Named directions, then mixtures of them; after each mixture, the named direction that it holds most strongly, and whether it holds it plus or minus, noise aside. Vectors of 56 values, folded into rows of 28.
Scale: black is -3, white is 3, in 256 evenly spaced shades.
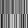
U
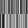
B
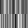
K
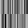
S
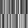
B, plus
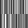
S, minus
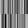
S, plus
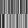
B, plus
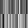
B, plus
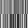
U, minus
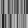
S, plus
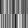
K, plus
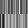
B, plus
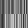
U, plus
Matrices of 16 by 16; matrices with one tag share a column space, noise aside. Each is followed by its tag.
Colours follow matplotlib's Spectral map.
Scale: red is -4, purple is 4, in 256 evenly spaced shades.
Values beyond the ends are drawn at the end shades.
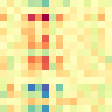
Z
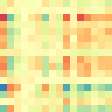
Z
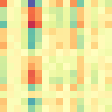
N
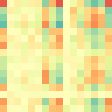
N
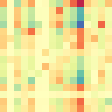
N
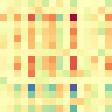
Z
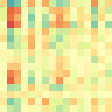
N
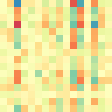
N
